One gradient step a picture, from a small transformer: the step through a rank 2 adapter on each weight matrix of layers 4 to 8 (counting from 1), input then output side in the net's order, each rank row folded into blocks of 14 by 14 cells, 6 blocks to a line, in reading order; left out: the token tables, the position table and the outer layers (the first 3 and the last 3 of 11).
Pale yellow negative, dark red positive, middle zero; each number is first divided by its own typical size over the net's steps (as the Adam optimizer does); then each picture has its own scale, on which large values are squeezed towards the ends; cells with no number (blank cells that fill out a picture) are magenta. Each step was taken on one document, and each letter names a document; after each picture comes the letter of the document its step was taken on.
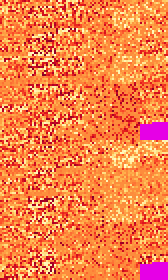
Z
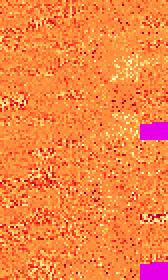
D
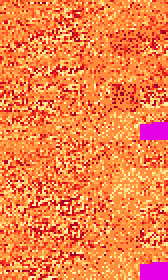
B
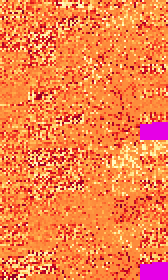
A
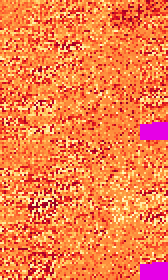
B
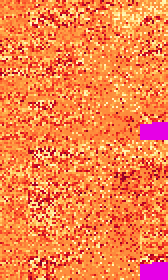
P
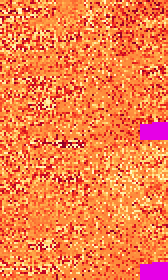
A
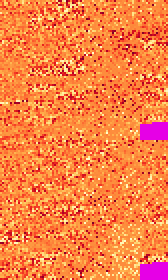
D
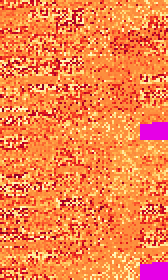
B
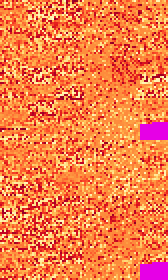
B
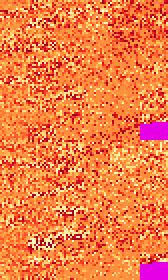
P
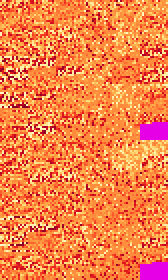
A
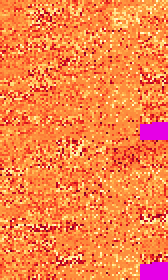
P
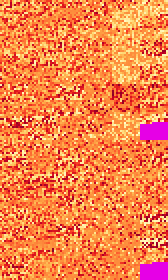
A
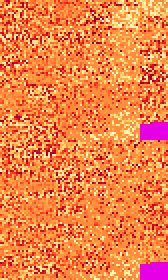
A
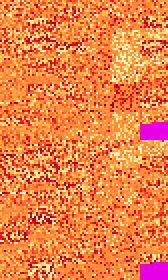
P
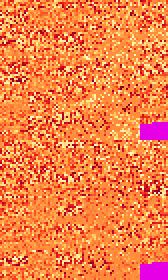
A
